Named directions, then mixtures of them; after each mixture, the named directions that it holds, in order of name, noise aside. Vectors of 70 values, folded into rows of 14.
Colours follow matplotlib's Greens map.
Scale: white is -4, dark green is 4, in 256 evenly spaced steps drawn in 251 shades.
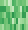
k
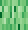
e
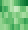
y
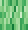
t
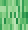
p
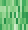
p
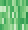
k, p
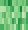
k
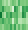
e, k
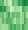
k, y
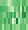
k, p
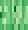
e, t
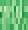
e, p, t
